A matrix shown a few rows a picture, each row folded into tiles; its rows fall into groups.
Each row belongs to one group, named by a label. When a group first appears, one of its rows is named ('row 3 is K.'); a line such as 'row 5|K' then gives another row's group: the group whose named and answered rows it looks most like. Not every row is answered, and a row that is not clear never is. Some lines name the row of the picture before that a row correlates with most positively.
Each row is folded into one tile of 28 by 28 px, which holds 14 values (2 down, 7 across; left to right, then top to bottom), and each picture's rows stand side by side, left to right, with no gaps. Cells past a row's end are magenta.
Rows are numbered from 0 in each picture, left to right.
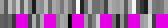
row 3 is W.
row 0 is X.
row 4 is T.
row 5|X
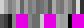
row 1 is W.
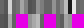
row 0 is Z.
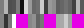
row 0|W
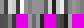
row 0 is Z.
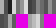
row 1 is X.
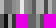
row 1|Z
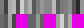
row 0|Z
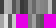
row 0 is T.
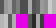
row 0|T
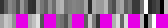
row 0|X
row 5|W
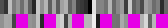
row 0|X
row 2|T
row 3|X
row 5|T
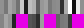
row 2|Z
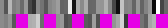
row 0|X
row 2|Z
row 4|X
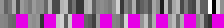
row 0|Z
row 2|T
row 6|T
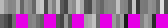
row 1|Z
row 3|X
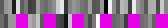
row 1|X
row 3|W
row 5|Z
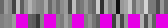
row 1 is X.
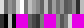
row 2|W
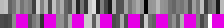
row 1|X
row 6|W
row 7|W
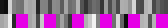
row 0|X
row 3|X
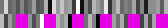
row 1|W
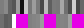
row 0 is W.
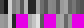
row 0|X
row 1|X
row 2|T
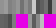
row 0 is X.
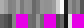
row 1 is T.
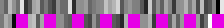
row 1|T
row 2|Z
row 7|W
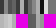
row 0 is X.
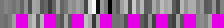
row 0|W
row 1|T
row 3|T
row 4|Z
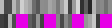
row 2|T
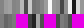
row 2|Z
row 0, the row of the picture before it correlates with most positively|2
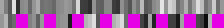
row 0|Z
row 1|T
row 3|X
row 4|X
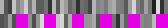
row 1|W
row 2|T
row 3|X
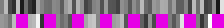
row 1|X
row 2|Z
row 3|X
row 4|X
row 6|W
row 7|W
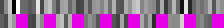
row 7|Z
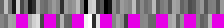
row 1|X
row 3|T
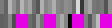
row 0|Z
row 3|W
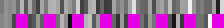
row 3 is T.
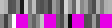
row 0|W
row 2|Z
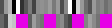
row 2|Z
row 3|X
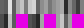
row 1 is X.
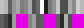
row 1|Z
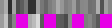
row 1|X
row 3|Z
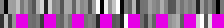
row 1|Z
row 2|Z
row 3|Z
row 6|X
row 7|T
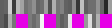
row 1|W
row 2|W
